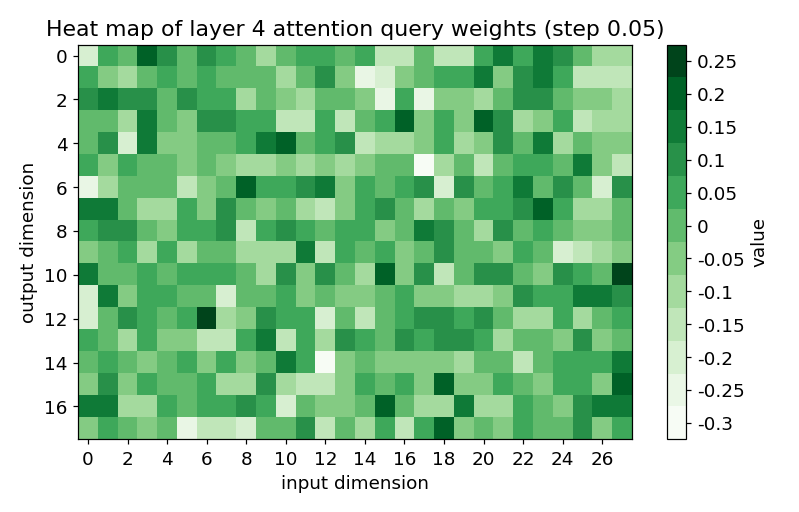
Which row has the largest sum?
10
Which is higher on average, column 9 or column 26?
column 9
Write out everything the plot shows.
Title: Heat map of layer 4 attention query weights (step 0.05)
x-axis: input dimension, ticks 0 2 4 6 8 10 12 14 16 18 20 22 24 26
y-axis: output dimension, ticks 0 2 4 6 8 10 12 14 16 (0 at the top)
Colour bar: value, ticks -0.3 -0.25 -0.2 -0.15 -0.1 -0.05 0 0.05 0.1 0.15 0.2 0.25
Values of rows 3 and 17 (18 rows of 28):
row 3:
0 0 -0.1 0.15 0 -0.05 0.1 0.1 0.05 0.05 -0.15 -0.15 0.05 -0.15 0 0.05 0.2 -0.05 0.05 -0.05 0.2 0.1 -0.1 -0.05 0.05 -0.15 -0.1 -0.1
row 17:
-0.05 0.05 0 -0.05 0 -0.25 -0.15 -0.15 -0.2 0 0 0.1 -0.15 0 -0.1 0.05 -0.15 0.05 0.2 -0.05 0 -0.05 0.05 0 0 0.1 -0.05 0.05
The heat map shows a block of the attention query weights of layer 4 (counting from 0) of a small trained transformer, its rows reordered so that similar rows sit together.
